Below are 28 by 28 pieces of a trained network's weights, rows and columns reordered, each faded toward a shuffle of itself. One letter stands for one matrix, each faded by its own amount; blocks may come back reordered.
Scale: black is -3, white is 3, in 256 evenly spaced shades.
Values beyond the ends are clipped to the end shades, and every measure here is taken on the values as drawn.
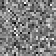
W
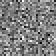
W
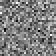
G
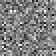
G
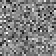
W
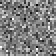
W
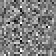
G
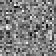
G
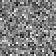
W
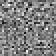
G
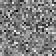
W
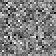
G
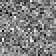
W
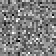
W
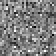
W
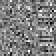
G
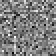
W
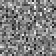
W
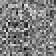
G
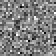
W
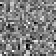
G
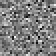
G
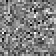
W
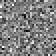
W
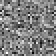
G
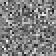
W
